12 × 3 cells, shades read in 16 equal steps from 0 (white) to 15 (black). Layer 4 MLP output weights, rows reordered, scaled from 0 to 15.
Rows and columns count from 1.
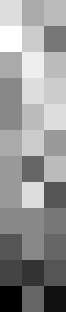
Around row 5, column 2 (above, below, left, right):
2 3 7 2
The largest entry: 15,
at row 12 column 1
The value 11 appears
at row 11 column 1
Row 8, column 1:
6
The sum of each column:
81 64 82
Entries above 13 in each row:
0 0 0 0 0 0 0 0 0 0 0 2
